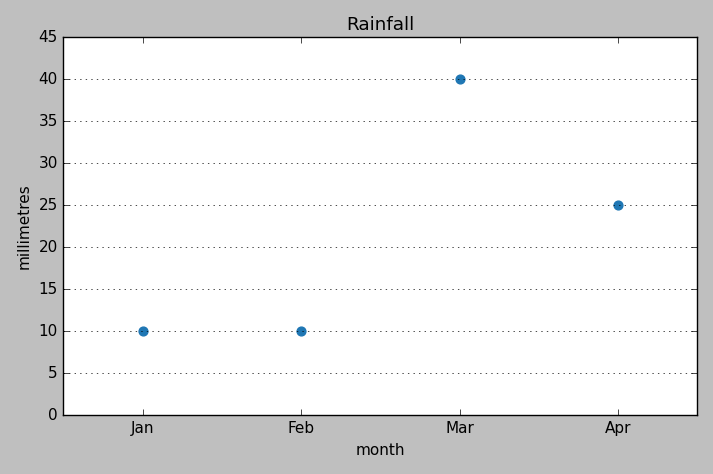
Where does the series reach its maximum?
Mar
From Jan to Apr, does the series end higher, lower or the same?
higher
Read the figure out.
Title: Rainfall
x-axis: month, ticks Jan Feb Mar Apr
y-axis: millimetres, ticks 0 5 10 15 20 25 30 35 40 45
Values:
10 10 40 25
